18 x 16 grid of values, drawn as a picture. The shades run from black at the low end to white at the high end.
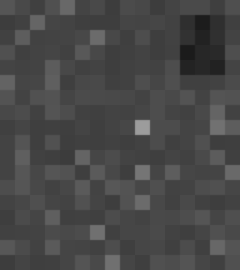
Ninth with the lowest average: top right. Odd patch: lower, in the top right. Histogram: skewed, a long tail of high values. Average level on the scale: 30%.
